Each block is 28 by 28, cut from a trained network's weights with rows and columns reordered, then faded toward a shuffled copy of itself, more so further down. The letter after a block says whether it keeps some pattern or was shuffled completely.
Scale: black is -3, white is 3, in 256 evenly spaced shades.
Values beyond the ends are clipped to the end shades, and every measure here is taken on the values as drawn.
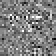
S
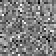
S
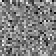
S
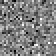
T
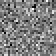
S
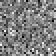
T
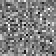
S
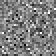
T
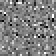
S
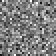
S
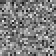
T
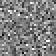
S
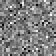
T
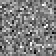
T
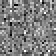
S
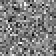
T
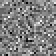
T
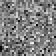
T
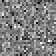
T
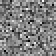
T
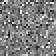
S
